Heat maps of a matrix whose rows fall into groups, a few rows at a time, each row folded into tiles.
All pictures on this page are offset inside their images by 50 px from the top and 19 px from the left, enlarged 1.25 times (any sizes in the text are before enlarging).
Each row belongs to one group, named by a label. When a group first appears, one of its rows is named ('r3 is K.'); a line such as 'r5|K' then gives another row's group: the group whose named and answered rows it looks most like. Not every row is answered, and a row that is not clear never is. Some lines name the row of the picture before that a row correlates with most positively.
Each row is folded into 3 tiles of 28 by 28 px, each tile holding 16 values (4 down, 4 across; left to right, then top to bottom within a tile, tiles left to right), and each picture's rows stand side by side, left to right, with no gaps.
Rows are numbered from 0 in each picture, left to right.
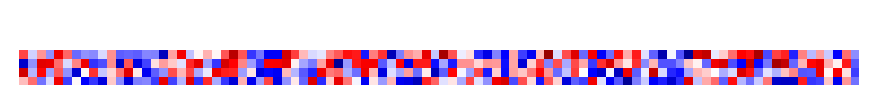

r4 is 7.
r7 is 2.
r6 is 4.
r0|2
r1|4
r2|4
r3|2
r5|2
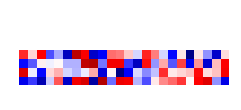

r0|4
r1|7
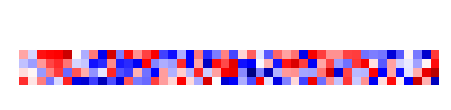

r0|2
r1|7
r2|4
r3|7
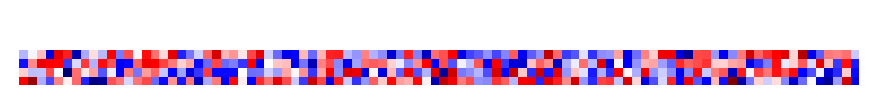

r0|2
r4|7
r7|2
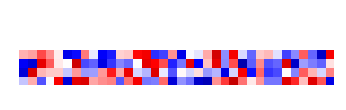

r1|2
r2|7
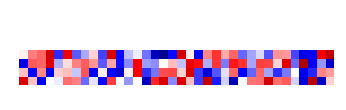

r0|2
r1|4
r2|4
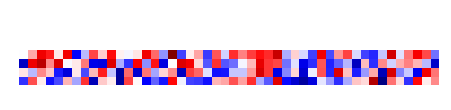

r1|2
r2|2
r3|4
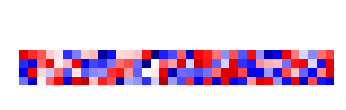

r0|7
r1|4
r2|4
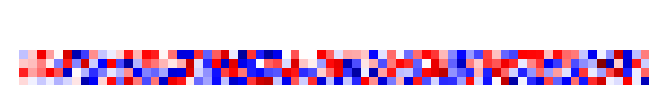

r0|2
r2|4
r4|4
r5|7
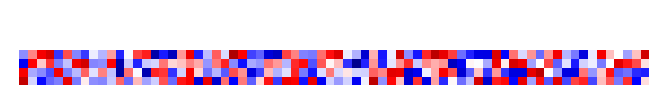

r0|2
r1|4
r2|4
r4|4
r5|4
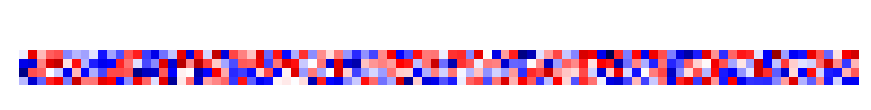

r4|7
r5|2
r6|4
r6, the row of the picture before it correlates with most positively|2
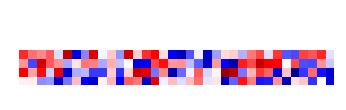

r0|2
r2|2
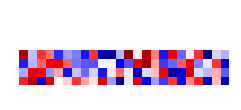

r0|7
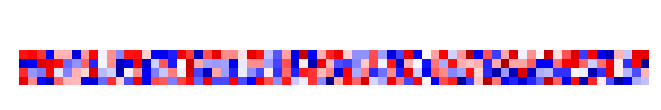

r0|2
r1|4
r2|7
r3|7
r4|2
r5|2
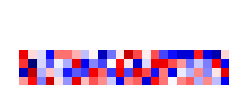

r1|7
